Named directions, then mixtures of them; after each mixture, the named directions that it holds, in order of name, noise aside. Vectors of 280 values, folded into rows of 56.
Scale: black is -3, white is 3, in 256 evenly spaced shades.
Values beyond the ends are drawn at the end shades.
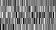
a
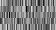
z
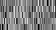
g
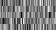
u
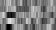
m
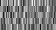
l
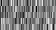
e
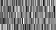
a, u, z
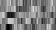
m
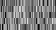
g, u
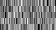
e, g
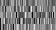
a, e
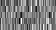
a, e, u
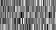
e, u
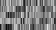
m, u, z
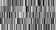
z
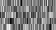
g, m, u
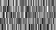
l, z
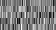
a, u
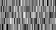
g, m, u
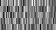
l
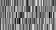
a, e, u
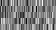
e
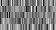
e, z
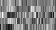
a, m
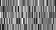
a, g, l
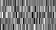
a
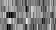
m, z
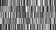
z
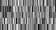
e, g, l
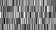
g, l, u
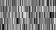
a, g, z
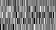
a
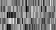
m, u, z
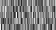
a, e, g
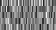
e, l
